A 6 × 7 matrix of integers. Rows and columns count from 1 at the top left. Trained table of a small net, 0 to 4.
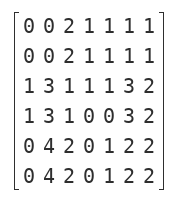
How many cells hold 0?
10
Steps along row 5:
up down down up up same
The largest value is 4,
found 2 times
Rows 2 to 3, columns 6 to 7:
1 1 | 3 2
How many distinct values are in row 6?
4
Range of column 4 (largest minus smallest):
1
